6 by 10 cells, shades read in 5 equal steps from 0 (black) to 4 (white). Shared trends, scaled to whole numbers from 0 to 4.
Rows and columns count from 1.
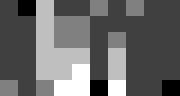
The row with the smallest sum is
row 1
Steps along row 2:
same up down same down same same same same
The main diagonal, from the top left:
1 1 3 3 4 0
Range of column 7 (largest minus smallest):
3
